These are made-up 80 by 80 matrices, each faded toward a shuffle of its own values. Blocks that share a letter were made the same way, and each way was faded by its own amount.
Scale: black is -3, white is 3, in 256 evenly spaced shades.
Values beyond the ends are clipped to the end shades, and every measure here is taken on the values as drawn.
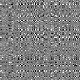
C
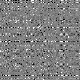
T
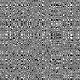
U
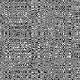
U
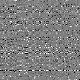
T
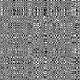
C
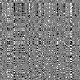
U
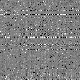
T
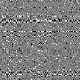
T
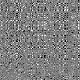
U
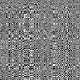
C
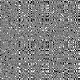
U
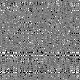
T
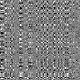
C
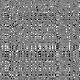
U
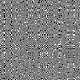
U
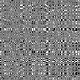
C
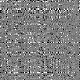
T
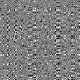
U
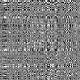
C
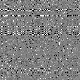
T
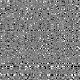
T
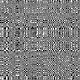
C
